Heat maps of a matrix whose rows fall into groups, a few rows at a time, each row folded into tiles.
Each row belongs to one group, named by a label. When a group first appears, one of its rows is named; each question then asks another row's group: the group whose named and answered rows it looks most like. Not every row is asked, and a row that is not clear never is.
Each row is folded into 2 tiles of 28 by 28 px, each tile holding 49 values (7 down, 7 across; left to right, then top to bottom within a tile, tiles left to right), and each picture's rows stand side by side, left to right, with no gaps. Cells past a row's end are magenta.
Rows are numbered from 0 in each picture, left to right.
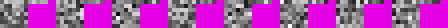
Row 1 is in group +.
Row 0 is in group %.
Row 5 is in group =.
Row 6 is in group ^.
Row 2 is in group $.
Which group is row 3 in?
=
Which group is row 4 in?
$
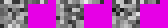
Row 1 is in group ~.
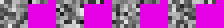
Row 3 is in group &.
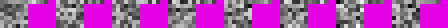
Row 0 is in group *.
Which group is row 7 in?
~
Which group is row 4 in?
+
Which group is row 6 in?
+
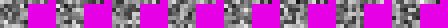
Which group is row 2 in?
*
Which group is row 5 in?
^
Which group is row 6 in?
%
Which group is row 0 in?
^
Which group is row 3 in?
%
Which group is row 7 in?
~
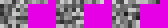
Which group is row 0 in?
%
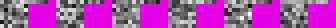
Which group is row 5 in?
%
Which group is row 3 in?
*
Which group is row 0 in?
=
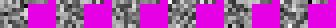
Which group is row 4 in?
*
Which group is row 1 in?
&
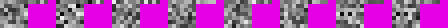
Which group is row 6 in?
=
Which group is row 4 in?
&
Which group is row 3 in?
%
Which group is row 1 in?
$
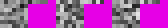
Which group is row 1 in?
&
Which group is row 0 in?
+
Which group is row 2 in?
+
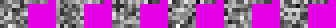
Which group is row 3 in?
=
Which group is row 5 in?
=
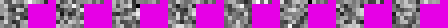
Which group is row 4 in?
$
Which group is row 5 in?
=
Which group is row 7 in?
%
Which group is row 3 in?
^
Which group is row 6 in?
^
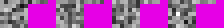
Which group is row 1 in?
^
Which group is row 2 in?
%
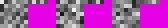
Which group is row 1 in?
$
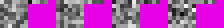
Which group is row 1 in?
*
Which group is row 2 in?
^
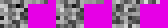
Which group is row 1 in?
~
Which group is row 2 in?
%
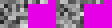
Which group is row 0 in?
%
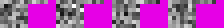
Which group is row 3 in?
^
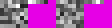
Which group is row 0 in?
+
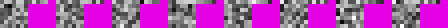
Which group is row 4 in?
~
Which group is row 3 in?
*
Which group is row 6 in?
+
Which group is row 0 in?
%
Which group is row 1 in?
&
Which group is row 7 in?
=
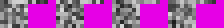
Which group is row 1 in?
&
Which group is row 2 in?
*
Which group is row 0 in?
*
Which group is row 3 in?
*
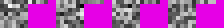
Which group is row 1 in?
+
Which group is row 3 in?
%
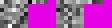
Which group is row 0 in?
=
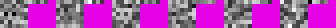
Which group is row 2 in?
=
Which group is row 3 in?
+
